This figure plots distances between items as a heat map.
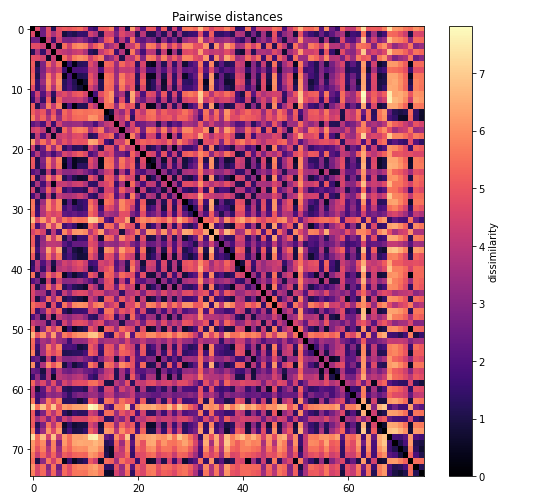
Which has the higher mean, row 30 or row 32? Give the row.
32
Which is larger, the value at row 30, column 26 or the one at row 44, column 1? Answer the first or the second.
the first
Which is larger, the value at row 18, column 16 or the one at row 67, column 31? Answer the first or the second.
the second
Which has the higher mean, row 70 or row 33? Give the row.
70
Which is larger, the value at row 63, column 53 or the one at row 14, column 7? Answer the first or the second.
the first
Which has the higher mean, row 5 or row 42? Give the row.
5
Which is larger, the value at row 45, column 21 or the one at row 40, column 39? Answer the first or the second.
the first
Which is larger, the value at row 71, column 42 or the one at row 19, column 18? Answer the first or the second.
the second
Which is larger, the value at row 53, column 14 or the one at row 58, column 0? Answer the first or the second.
the first
